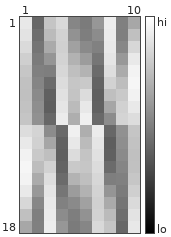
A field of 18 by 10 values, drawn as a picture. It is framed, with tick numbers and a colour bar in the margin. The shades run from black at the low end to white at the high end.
No overall slope runs across the table. Overall the values sit about 70% of the way up the scale. The grain runs up and down. A half turn leaves it unchanged.
